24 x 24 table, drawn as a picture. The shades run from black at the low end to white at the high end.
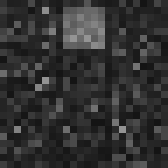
Average level on the scale: 20%. Ninth with the highest average: top middle. Histogram: skewed, a long tail of high values. Odd patch: higher, in the top middle.
